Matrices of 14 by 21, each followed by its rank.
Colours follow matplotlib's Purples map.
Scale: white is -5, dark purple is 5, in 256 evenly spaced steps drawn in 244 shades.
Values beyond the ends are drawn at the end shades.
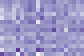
three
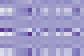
one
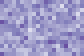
full rank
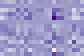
three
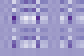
one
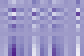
one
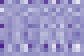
two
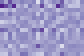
three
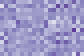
three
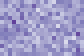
full rank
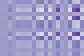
one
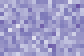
full rank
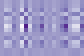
one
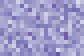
full rank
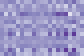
two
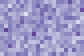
full rank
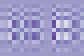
one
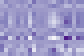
two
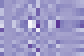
two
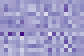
three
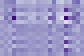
two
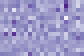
three
